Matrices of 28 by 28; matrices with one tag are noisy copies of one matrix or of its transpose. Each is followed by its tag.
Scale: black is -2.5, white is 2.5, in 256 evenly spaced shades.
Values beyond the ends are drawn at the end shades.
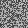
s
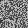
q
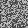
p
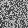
q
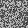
p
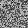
q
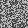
p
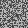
s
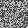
p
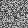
s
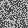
q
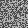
s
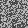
p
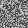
q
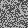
q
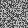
s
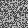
s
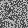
q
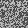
p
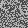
q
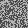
q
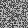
s
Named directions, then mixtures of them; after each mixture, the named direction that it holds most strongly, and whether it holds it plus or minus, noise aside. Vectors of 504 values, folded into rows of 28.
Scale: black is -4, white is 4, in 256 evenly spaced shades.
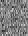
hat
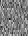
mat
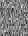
hat, minus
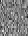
mat, plus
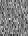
mat, minus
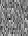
mat, plus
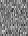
hat, minus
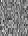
mat, plus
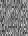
hat, plus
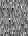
mat, minus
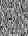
mat, plus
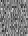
hat, plus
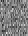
hat, plus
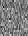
mat, plus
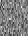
mat, minus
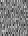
hat, minus
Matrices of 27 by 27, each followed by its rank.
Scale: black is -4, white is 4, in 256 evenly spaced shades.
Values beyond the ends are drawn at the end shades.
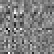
five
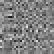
five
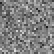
full rank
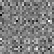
five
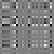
one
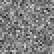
full rank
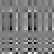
one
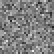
full rank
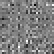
five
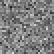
full rank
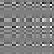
one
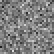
full rank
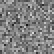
full rank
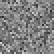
full rank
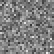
full rank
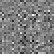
five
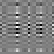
one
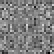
five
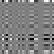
one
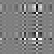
one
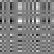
one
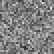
full rank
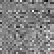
five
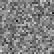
full rank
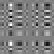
one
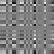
one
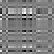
one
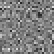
five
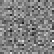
five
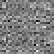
five
